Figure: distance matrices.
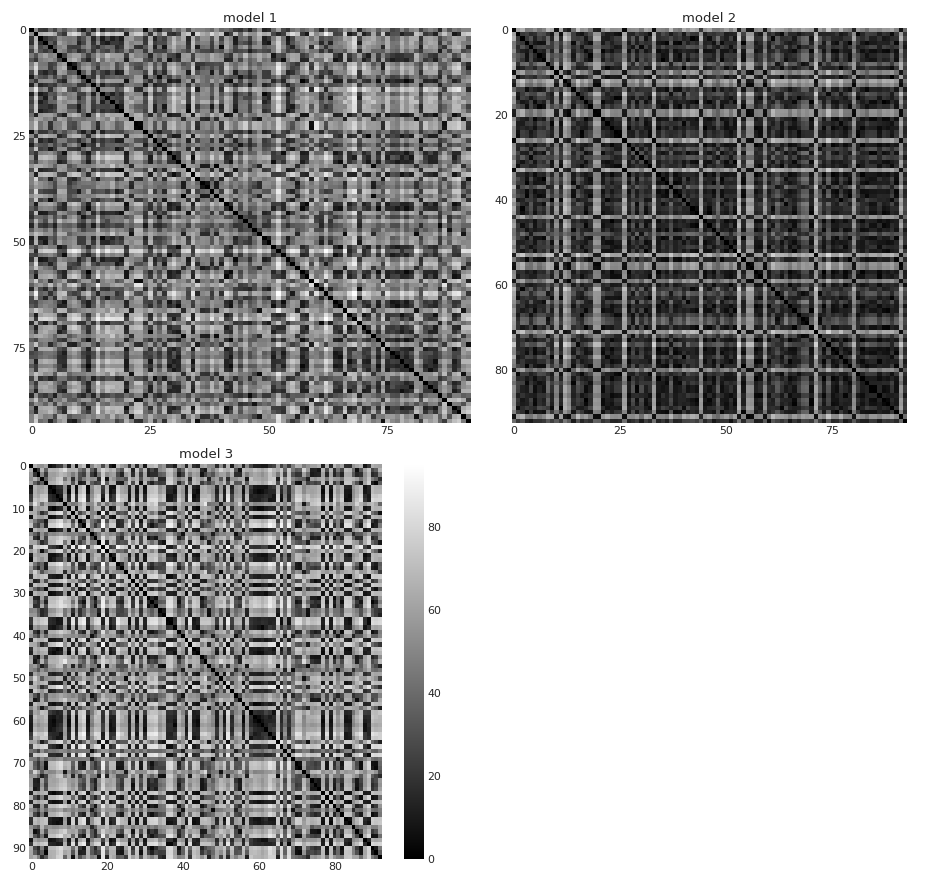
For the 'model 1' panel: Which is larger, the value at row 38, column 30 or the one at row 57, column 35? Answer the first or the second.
the first
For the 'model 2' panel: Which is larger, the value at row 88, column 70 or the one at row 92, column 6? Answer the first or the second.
the second
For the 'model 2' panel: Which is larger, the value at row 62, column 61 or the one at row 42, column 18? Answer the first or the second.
the first
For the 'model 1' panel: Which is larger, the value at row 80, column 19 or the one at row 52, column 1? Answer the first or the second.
the first
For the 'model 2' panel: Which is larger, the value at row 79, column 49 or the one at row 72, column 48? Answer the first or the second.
the second
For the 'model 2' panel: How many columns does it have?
93
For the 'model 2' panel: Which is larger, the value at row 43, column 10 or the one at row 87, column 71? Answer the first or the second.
the second
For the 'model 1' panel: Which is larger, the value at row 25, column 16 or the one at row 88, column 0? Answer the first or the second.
the first
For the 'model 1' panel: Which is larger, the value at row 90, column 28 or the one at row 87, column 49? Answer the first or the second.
the first
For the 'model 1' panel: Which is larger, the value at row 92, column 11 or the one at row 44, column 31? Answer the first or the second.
the first
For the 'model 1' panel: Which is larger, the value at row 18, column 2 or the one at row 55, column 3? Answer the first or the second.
the second
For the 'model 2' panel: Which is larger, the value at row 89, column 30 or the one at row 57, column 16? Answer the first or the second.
the first
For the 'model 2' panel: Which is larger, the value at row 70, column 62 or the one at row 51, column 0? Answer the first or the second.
the second
